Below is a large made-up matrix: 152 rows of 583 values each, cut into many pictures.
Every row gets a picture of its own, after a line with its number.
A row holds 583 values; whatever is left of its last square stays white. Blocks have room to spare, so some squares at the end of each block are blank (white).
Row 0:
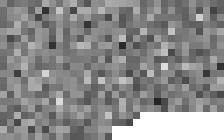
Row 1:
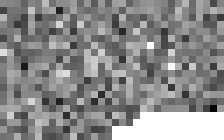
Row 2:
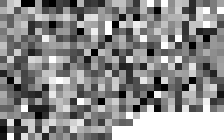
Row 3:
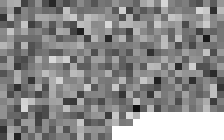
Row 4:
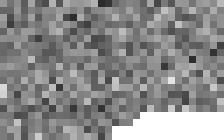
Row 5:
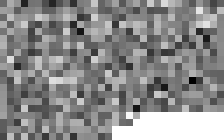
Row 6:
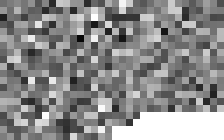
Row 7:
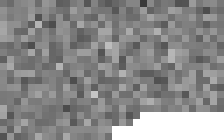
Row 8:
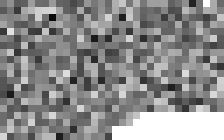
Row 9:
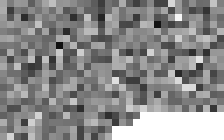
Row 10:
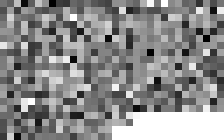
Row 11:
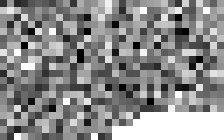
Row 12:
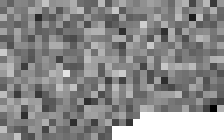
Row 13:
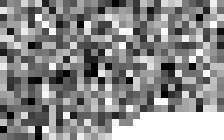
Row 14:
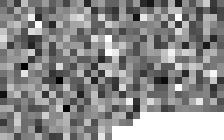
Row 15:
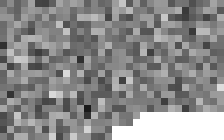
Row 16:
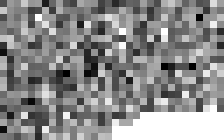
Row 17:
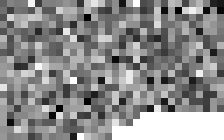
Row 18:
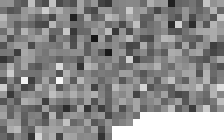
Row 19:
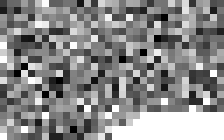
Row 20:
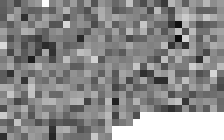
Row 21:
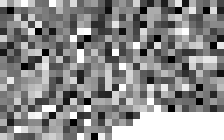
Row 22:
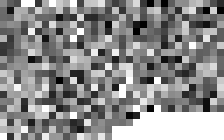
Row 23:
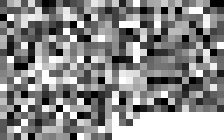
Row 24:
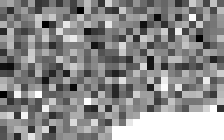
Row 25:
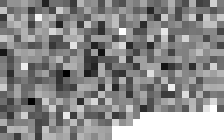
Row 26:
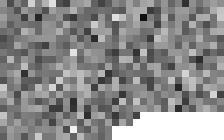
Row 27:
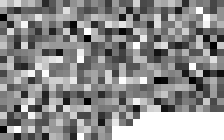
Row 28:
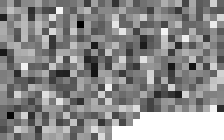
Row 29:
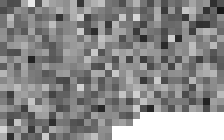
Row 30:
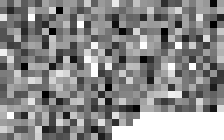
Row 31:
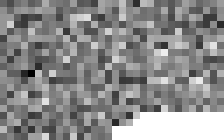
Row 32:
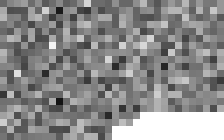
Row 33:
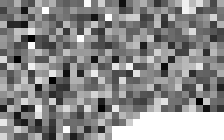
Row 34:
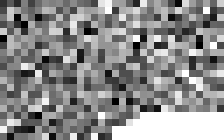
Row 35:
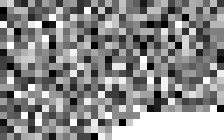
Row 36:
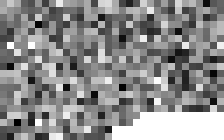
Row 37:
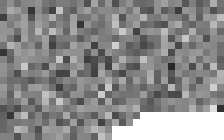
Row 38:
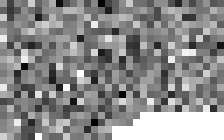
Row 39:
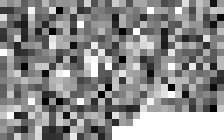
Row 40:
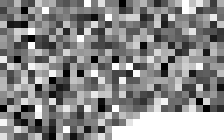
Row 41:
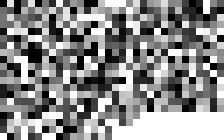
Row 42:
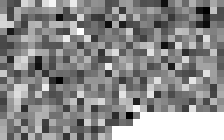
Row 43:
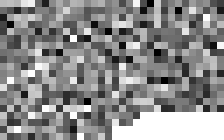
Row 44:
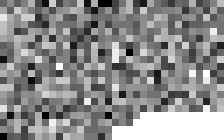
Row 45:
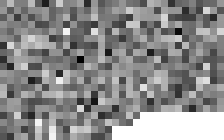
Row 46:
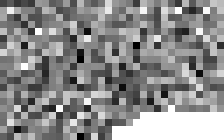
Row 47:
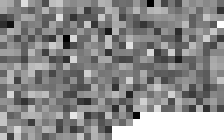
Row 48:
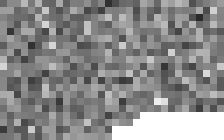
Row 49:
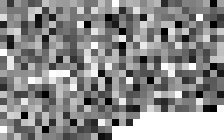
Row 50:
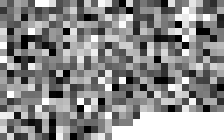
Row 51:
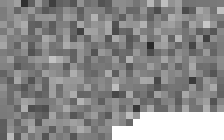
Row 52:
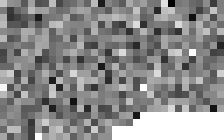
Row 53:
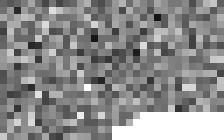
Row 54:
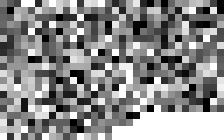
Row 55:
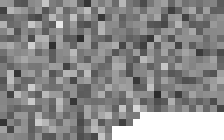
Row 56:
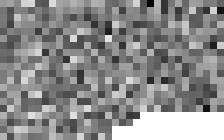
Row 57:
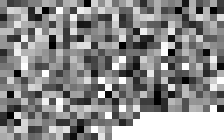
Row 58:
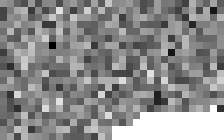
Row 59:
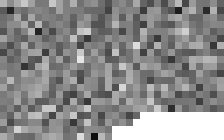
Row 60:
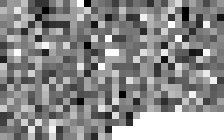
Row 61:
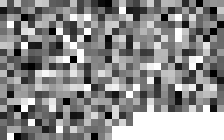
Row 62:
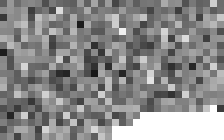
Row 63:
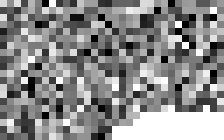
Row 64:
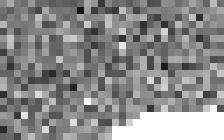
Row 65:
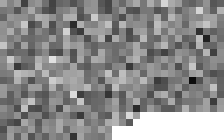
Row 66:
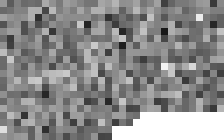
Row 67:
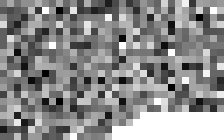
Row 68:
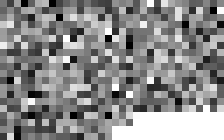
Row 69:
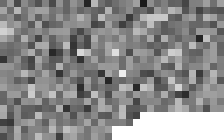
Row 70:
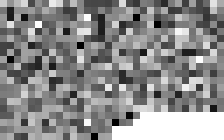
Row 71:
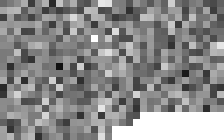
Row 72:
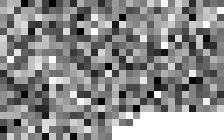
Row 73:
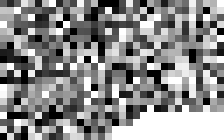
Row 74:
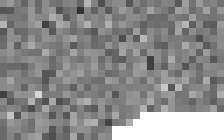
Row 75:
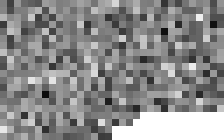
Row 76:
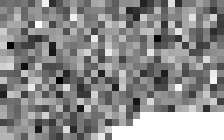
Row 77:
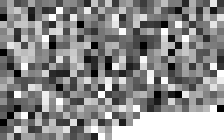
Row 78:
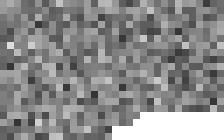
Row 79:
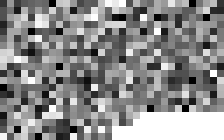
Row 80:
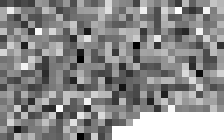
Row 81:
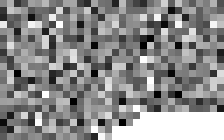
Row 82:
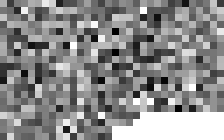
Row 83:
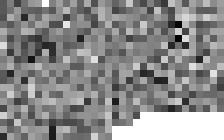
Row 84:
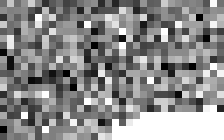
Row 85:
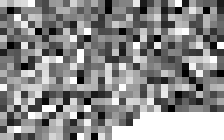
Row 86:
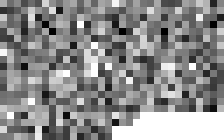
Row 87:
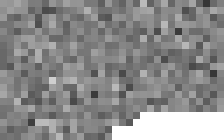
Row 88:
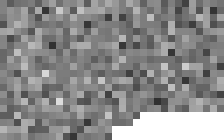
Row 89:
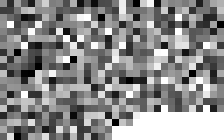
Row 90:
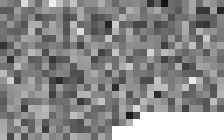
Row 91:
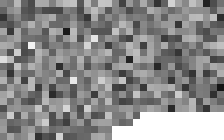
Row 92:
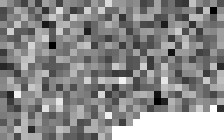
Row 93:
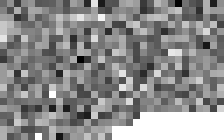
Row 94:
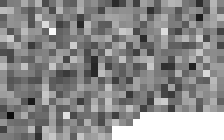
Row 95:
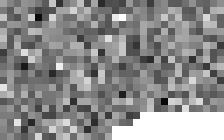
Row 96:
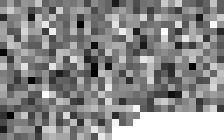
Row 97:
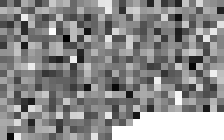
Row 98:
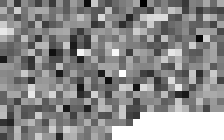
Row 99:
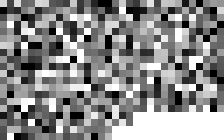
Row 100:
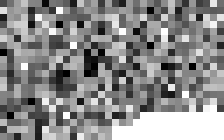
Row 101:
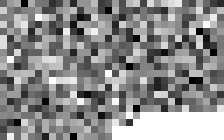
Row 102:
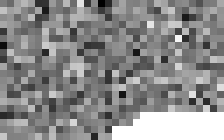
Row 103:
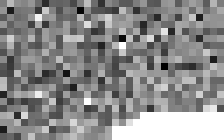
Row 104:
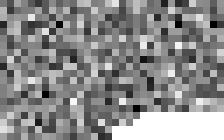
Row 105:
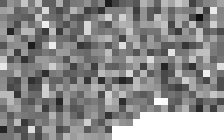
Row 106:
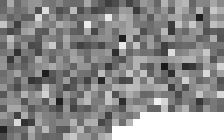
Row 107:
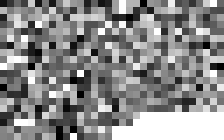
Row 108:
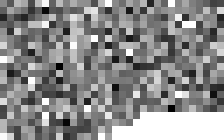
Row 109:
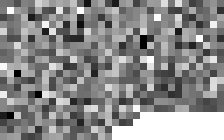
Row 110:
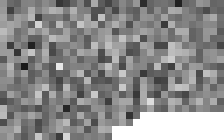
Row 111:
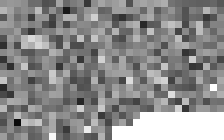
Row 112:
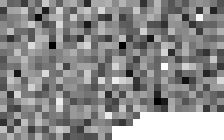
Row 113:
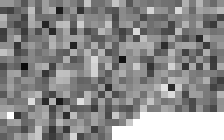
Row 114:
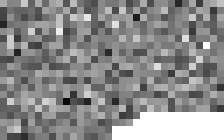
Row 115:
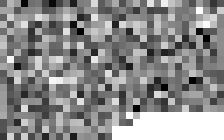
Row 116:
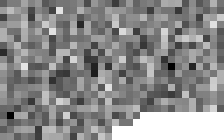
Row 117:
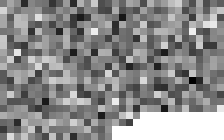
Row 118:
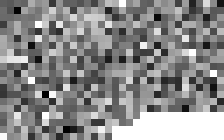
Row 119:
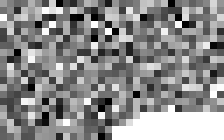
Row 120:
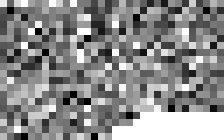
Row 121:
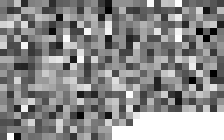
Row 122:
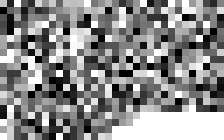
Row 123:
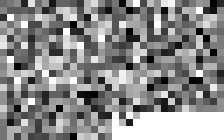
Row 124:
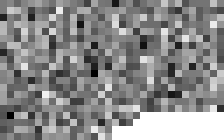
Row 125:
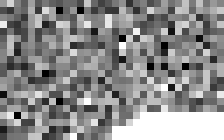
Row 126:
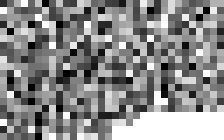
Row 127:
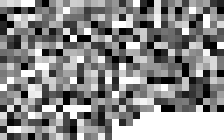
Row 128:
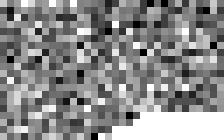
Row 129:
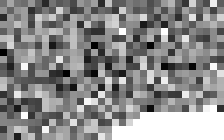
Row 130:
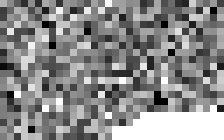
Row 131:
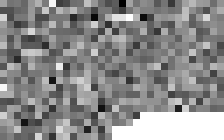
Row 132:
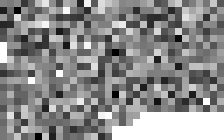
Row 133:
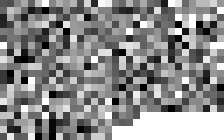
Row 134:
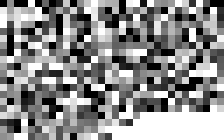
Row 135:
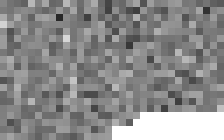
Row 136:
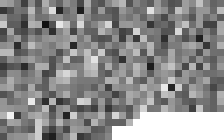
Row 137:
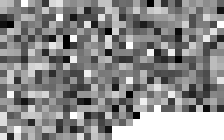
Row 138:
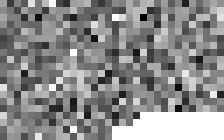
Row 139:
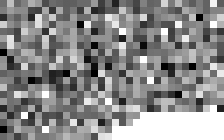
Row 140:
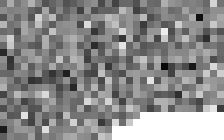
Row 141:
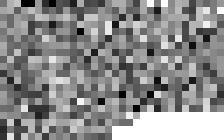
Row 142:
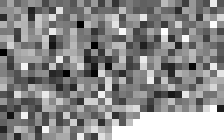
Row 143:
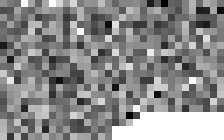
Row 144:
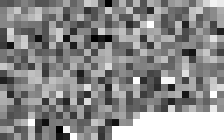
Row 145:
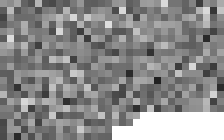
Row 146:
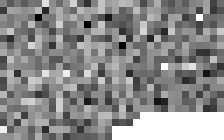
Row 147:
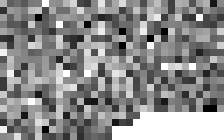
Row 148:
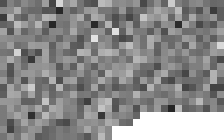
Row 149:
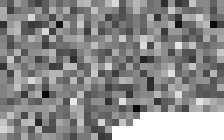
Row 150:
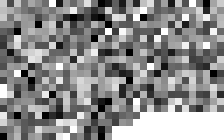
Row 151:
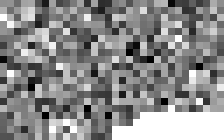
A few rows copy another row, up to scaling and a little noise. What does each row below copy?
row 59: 21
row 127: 43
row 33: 40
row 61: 99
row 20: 83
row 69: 98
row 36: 78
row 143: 90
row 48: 105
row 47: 137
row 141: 2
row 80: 46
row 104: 149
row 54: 22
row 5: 115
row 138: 26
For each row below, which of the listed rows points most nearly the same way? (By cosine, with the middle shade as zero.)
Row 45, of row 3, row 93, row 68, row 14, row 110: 93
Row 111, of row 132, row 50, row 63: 63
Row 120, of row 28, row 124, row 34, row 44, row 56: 56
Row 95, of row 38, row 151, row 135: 38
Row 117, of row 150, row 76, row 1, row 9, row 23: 23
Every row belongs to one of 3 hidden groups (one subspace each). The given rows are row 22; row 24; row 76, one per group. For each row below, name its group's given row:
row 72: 22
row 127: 22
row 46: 22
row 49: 24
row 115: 22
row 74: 24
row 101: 22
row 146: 24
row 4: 76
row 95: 76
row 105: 24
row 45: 76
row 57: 24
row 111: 76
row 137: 22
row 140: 24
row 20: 76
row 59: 22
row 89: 22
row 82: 76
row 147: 24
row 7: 76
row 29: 22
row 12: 24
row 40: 76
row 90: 22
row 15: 76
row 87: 76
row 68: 22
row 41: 76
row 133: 76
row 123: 22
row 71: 76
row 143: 22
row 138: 76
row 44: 76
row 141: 22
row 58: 24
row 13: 24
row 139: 24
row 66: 24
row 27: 22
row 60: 76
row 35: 24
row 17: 22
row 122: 76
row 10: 22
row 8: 76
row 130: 24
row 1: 24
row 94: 24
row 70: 22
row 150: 76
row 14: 76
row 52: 76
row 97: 22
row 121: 22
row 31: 22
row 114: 22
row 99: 22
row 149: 24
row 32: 24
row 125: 24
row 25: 24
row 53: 76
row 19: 76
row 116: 24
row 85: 22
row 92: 24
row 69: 76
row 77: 24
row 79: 76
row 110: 76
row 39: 24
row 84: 24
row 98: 76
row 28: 24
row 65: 22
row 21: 22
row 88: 24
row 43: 22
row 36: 76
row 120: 22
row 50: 76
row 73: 76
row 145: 22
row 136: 24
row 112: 24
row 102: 76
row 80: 22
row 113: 24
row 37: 24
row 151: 76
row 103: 24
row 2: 22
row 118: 76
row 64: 24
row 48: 24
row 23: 22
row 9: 22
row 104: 24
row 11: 22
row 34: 22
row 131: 76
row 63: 76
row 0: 24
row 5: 22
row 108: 76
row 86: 24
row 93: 76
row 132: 76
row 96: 24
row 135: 22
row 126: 24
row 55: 24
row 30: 24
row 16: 24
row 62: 24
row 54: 22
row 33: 76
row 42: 22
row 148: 76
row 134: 22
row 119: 76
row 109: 24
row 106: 24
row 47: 22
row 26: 76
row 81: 24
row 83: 76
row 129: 24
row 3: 22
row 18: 76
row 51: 22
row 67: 24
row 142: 24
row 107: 76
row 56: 22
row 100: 24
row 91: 76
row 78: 76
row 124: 24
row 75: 24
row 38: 76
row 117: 22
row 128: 22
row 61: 22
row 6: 76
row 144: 76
